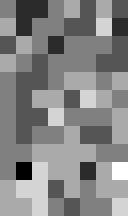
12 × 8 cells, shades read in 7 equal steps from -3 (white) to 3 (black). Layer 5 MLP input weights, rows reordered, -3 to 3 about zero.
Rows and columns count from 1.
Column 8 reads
1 2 1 1 -1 0 -1 -1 0 -3 -1 -2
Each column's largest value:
1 3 2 2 1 2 1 2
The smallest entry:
-3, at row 10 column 8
